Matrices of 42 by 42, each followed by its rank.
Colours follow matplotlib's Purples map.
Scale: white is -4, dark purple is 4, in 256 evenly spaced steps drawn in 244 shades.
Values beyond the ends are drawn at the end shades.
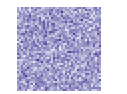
full rank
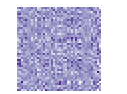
five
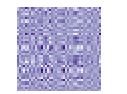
three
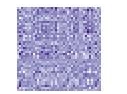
five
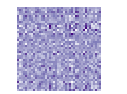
five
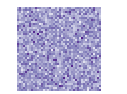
full rank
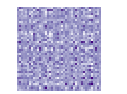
five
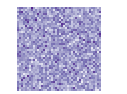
full rank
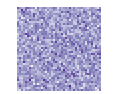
full rank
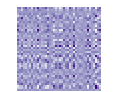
three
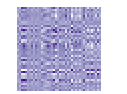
three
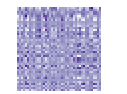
three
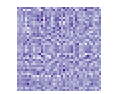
five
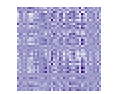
three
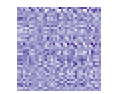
five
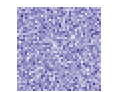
full rank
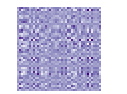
three
